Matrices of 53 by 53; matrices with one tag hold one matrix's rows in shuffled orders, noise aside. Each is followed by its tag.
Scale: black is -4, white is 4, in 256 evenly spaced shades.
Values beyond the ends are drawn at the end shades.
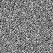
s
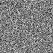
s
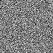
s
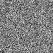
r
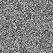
s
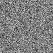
r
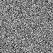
s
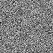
s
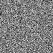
s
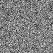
r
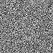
s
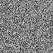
r
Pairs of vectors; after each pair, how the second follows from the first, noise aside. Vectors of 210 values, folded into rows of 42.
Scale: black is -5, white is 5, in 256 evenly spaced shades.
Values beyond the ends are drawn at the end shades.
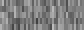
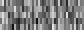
scaled up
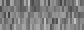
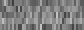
wrapped around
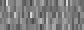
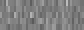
shrunk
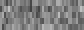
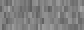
shrunk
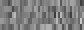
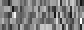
scaled up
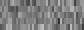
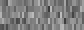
wrapped around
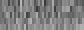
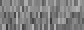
wrapped around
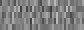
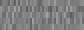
shrunk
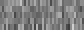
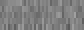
shrunk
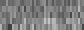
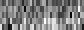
scaled up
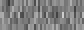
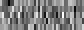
scaled up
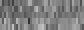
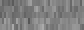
shrunk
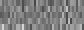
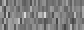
wrapped around
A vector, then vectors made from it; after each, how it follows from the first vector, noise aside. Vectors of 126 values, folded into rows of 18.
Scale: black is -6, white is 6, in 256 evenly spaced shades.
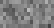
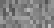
sign-scrambled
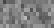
reversed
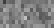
reversed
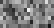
scaled up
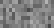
sign-scrambled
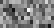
scaled up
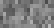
sign-scrambled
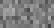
sign-scrambled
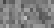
reversed
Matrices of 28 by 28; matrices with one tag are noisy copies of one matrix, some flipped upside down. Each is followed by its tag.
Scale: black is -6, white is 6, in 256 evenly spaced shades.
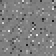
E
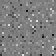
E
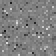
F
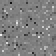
F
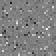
F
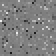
F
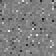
E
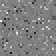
F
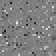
F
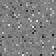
E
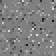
E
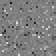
F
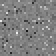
F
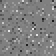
E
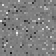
F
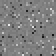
E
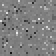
F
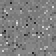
F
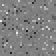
F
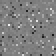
E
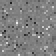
F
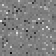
F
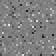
E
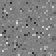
F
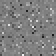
E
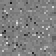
F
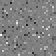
F
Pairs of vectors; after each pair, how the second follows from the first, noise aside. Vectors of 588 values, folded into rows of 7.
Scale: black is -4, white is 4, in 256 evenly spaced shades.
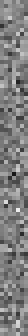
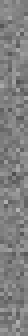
shrunk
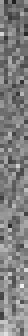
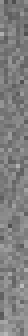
shrunk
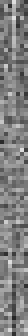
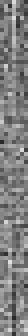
copied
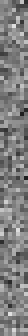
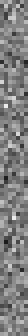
shuffled
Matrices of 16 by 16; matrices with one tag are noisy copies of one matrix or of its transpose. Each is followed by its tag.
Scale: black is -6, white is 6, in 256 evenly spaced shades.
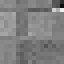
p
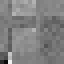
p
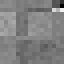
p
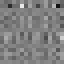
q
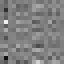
q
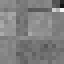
p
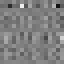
q
